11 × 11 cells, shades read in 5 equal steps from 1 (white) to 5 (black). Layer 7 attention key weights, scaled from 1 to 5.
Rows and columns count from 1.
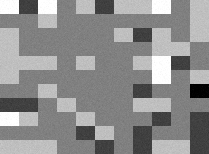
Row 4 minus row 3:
0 0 0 0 0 0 1 -1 0 -1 1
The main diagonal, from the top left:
1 3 3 3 2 3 3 2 4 3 4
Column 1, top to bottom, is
1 3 2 2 2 2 3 4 1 3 2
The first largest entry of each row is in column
2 1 8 2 10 2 11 1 9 5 6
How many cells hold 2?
32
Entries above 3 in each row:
2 0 1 0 1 0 2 2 2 3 3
